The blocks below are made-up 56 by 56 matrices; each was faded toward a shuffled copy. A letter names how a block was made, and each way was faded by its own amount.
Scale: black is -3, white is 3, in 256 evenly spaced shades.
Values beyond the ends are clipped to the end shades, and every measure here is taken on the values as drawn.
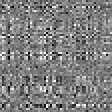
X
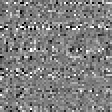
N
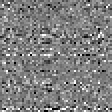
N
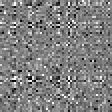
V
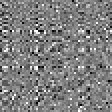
V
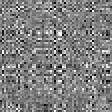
X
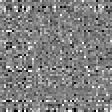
N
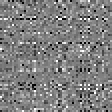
V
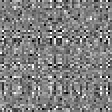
X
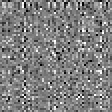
V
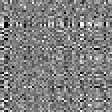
X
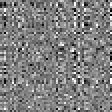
X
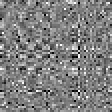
V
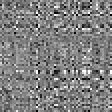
X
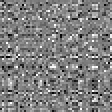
V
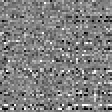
N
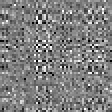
X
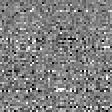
N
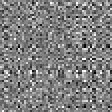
X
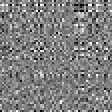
X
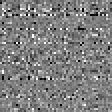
N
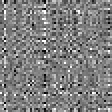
X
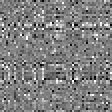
V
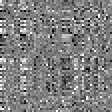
V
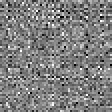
V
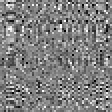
V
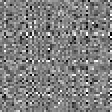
X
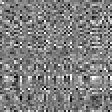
X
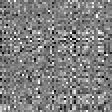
V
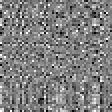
V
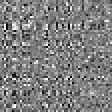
V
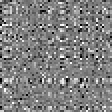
V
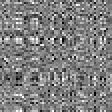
X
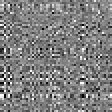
X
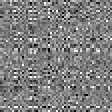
X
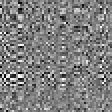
X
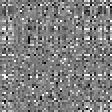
V
